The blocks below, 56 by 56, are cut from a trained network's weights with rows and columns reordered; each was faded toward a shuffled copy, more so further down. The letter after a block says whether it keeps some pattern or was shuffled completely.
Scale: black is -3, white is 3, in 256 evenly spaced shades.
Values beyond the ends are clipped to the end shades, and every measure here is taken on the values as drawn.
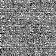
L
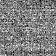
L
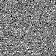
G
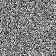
G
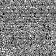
L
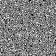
G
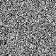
L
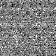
L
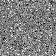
G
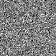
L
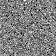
G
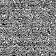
L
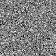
L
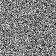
G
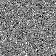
G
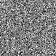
L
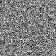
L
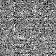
L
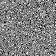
G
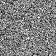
G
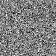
G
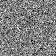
G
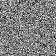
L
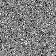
G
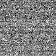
L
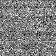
L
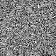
L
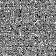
L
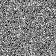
G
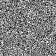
G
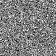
G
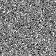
G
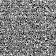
L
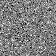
G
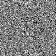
L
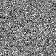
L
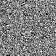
L
